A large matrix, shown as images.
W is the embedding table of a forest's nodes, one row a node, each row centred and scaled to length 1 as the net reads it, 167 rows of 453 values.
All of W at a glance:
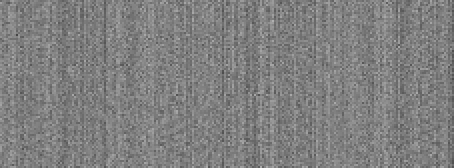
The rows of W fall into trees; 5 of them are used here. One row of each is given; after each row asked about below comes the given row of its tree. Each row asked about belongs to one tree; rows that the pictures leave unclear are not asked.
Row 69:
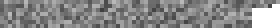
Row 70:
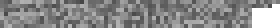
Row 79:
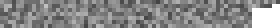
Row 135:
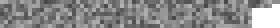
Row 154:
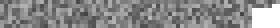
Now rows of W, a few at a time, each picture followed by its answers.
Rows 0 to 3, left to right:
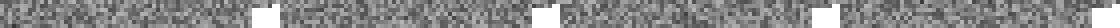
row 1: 154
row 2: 135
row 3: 135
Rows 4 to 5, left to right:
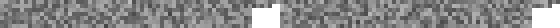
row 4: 154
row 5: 154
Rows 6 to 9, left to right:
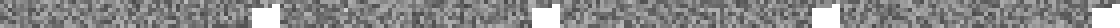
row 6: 69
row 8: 79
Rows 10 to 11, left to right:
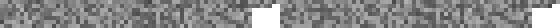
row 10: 79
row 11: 79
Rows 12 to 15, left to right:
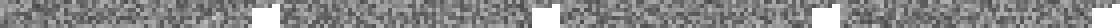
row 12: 154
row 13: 79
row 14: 79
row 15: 154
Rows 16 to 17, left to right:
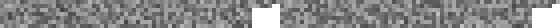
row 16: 79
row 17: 79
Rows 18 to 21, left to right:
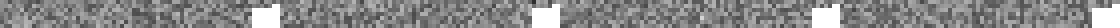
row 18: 79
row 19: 154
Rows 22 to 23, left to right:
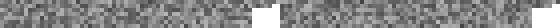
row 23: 135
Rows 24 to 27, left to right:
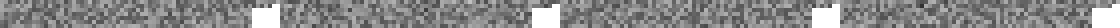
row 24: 154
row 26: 154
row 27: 79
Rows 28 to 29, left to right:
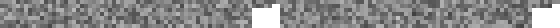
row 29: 79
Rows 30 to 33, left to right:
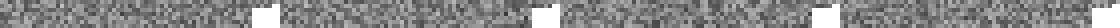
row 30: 79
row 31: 69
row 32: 69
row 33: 154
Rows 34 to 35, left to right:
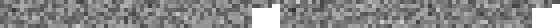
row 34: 154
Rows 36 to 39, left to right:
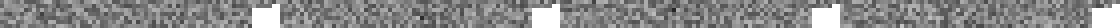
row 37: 79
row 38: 70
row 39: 70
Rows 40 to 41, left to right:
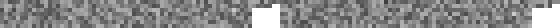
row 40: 79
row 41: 154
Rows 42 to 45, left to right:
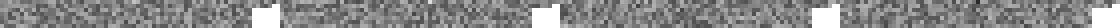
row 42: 79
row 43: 70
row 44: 135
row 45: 154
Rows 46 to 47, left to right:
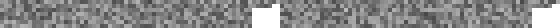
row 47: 79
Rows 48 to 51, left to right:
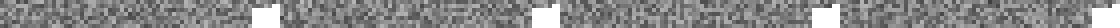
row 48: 154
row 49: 154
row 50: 79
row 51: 154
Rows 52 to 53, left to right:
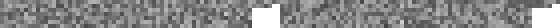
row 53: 135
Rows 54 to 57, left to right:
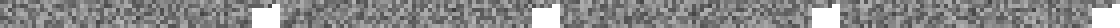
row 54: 69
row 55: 154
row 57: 154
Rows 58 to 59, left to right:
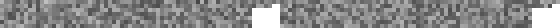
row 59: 69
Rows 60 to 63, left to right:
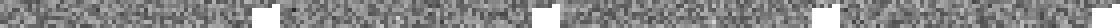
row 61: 79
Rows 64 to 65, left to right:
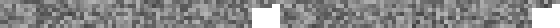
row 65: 79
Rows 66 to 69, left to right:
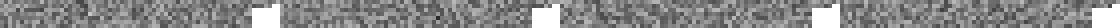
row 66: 154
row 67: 69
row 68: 79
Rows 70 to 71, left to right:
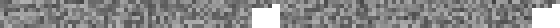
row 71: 154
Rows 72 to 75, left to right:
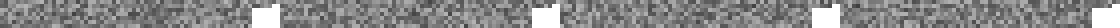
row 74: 79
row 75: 69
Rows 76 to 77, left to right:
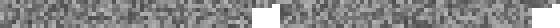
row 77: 135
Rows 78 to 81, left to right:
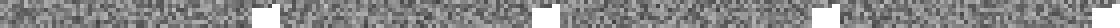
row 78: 69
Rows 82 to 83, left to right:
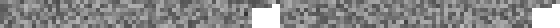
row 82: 135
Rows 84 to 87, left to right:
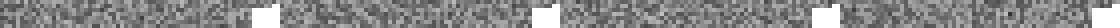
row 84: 69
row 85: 79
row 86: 79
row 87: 79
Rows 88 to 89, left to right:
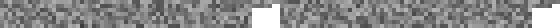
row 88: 69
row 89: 79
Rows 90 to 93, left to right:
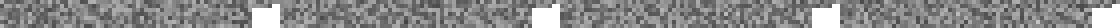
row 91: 79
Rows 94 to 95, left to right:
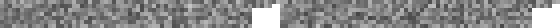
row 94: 154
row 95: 154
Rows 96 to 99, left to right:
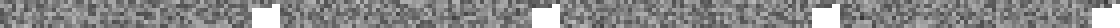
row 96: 79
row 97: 135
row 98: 79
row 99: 135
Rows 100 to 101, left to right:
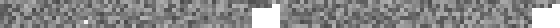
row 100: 135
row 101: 154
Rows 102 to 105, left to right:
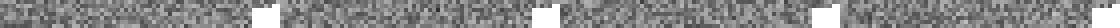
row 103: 154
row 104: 135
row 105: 154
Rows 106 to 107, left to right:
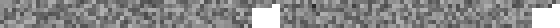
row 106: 79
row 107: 69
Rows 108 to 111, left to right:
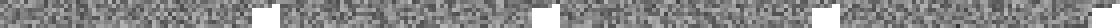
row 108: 154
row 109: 135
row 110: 79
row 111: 69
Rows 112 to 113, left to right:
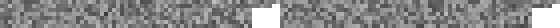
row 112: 79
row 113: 69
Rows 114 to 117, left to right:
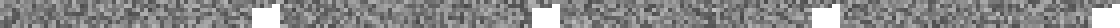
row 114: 154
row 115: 79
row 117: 69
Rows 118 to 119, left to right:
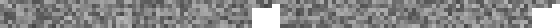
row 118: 79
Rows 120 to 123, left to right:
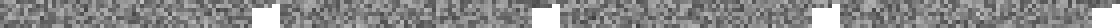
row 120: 154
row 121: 135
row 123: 135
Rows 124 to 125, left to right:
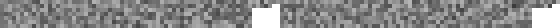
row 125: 69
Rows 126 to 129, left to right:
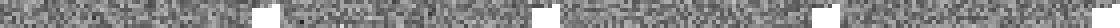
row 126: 135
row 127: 70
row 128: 69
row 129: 154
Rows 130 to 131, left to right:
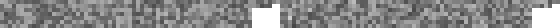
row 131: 154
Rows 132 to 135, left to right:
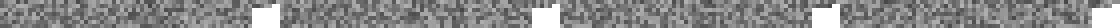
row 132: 154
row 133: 154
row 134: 79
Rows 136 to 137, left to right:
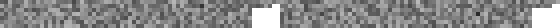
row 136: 69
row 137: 79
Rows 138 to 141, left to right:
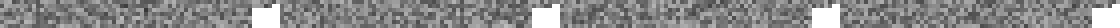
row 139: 79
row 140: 154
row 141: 154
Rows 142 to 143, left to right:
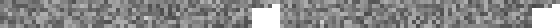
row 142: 69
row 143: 69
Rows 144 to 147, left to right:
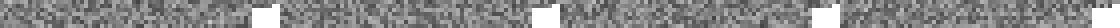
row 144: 69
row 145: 79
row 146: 135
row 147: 154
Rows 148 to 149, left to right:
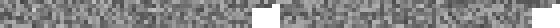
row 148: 79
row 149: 135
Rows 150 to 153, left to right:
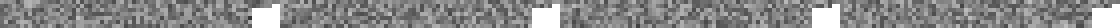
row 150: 135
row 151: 154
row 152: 154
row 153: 79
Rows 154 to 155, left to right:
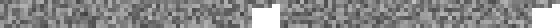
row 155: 154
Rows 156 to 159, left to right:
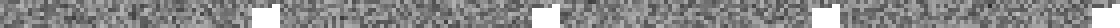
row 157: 69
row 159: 154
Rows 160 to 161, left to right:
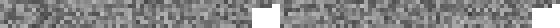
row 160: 79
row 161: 70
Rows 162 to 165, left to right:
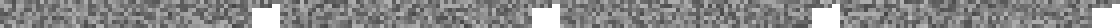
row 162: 79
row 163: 154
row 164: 69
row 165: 70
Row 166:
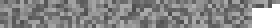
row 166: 154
